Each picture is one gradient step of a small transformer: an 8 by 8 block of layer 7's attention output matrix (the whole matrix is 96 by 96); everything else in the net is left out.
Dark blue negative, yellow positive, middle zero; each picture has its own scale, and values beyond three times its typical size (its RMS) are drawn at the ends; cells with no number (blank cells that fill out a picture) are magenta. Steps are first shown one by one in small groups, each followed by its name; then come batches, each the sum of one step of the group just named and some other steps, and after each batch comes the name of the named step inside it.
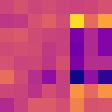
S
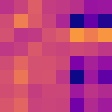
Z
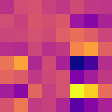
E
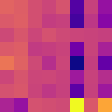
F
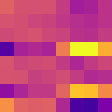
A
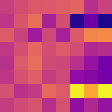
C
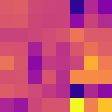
F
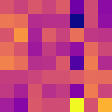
F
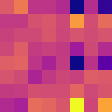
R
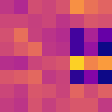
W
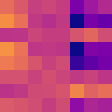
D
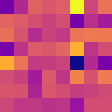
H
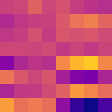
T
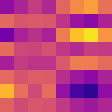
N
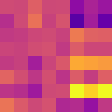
T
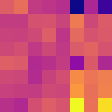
R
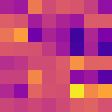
W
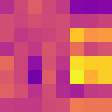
H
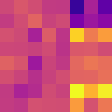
R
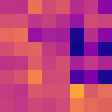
W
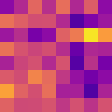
N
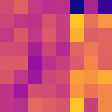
R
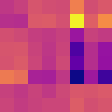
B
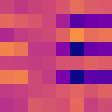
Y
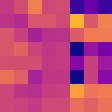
B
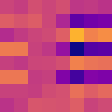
Y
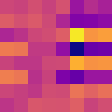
Y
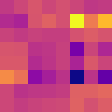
B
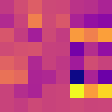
B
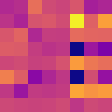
B
